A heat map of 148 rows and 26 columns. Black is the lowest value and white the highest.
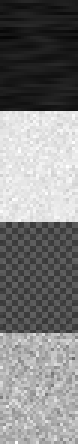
The table splits into 4 rows of 1 panel. Panel 1,1: very low, streaked across, faint in contrast. Panel 2,1: very high, fine-grained, faint in contrast. Panel 3,1: low, checkered. Panel 4,1: high, fine-grained.
